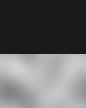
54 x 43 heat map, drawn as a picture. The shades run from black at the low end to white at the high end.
It is made of 2 by 1 panels. Panel 1,1: very low, flat. Panel 2,1: high, smooth.
